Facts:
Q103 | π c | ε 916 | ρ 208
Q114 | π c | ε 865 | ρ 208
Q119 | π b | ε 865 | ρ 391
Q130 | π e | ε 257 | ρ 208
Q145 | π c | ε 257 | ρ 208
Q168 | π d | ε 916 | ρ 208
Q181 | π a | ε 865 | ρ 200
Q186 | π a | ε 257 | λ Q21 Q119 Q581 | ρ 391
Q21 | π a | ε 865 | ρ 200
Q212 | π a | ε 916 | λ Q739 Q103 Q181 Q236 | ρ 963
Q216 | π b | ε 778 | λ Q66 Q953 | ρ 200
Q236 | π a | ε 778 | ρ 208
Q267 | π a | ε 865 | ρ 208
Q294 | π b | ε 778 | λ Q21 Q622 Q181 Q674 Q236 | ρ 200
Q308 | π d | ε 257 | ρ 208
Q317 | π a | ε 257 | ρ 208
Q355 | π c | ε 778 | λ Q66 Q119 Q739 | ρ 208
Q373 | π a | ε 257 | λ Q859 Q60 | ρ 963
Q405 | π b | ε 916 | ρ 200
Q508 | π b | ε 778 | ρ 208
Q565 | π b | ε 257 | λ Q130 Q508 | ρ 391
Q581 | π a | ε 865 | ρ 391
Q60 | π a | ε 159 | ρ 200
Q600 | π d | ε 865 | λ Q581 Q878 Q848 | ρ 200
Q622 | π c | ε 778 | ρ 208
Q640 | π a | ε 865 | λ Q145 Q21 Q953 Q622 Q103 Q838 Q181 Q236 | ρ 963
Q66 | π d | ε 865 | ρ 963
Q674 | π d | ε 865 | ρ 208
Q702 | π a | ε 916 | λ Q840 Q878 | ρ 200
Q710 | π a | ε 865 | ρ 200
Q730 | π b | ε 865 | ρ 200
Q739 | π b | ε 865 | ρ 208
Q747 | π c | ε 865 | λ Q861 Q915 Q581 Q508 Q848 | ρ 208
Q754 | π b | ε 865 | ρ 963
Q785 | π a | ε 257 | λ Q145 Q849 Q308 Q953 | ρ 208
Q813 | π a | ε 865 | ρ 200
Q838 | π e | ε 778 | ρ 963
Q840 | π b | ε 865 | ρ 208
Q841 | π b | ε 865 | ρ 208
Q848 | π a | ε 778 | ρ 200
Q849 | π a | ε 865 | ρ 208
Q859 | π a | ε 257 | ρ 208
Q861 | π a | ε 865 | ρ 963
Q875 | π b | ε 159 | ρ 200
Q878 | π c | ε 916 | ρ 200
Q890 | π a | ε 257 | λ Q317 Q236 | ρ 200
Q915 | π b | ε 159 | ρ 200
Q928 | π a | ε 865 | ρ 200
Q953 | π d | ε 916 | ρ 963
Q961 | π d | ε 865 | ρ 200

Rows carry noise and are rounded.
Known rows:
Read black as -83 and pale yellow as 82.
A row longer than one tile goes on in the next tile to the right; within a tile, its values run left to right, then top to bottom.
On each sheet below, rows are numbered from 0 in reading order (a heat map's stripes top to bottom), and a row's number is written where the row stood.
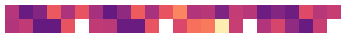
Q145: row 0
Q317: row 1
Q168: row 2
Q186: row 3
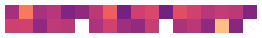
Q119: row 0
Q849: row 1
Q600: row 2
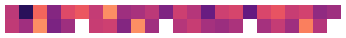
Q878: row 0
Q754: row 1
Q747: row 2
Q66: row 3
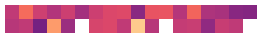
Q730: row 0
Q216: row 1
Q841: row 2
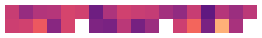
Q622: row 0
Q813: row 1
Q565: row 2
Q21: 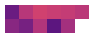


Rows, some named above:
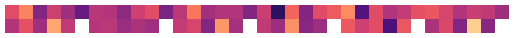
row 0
Q674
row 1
Q861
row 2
Q754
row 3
Q878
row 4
Q103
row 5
Q600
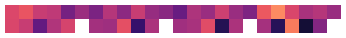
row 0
Q739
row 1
Q581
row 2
Q581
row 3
Q60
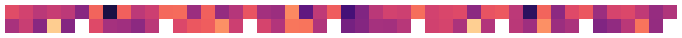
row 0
Q600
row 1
Q848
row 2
Q953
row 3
Q405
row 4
Q890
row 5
Q216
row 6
Q878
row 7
Q961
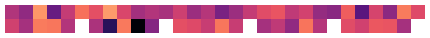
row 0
Q405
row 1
Q60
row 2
Q508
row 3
Q66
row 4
Q702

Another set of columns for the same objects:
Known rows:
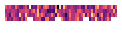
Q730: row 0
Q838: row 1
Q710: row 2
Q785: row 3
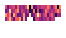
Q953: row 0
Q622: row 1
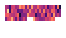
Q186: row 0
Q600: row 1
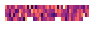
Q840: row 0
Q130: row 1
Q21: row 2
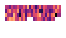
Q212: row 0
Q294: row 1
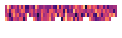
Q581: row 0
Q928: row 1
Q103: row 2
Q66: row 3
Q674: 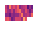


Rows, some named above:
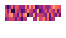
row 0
Q294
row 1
Q405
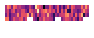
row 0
Q849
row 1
Q60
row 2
Q294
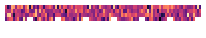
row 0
Q308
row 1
Q373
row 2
Q747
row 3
Q739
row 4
Q848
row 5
Q565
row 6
Q730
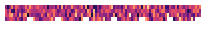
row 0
Q294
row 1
Q961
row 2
Q840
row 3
Q878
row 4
Q859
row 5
Q581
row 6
Q890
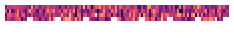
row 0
Q236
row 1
Q114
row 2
Q212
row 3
Q508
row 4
Q267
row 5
Q640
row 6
Q216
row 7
Q702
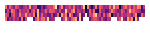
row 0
Q754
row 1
Q878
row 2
Q953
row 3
Q294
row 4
Q168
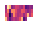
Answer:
Q861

